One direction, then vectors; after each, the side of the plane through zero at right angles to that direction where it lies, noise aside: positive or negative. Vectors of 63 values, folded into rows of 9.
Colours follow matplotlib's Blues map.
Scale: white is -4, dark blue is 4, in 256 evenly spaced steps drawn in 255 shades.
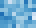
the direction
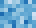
positive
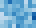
negative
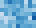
negative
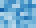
negative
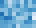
positive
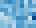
negative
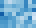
positive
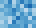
negative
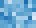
positive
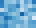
positive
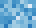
positive
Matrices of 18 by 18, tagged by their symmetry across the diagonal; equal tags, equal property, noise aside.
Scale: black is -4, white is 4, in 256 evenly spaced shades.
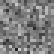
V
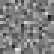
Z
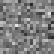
V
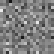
Z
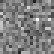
V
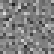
Z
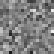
Z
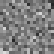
Z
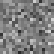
Z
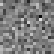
V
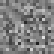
Z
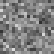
V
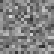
V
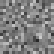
Z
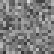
V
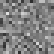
V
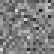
V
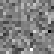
Z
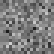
V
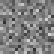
Z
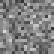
V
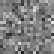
Z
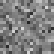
Z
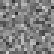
Z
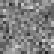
Z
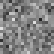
V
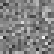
V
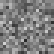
V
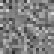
Z
